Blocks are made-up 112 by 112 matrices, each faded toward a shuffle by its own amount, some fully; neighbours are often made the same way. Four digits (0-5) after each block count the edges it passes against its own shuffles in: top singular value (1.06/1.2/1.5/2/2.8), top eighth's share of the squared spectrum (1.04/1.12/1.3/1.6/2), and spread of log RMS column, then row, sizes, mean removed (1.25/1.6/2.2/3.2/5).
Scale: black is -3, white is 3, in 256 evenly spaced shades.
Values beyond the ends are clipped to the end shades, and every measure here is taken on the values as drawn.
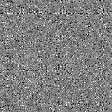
4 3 1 2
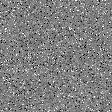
0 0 0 0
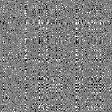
5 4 3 3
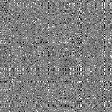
5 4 3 3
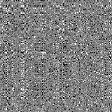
4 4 3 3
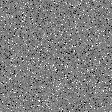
0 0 0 0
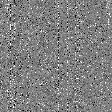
2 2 3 0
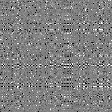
5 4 3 3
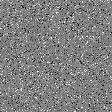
3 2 0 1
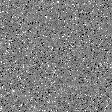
1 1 0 0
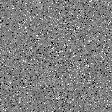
3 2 1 0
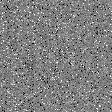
3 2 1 0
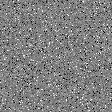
2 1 0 0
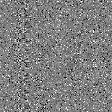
4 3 2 1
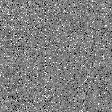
3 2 1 1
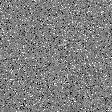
0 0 0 0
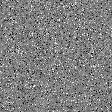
2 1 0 0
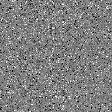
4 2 2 1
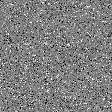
2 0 0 0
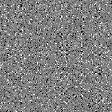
4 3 2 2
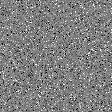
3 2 0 0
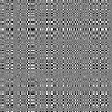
5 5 5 5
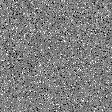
2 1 0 0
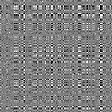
5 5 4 5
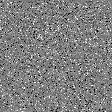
3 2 0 0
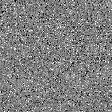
3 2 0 1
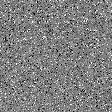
2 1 0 0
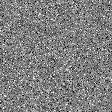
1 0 0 0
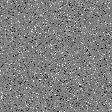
0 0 0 0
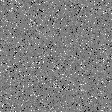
0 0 0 0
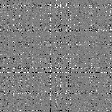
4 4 3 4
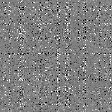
3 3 3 3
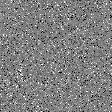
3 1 0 0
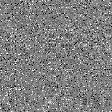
4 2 1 2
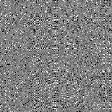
5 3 2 2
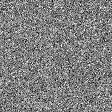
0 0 0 0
